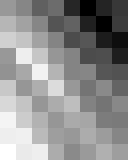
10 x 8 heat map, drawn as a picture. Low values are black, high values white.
Slope: up to the bottom left. Mirror symmetry: none. Ninth with the highest average: bottom left. Ninth with the lowest average: top right. Grain: diagonal, down to the right.
